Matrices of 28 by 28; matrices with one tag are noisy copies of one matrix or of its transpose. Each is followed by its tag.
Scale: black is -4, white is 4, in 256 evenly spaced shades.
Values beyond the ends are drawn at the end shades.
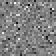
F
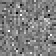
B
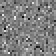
F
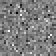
B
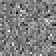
B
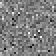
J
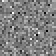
J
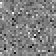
J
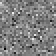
J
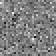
J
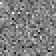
J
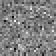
B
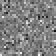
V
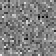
V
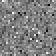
J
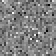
J
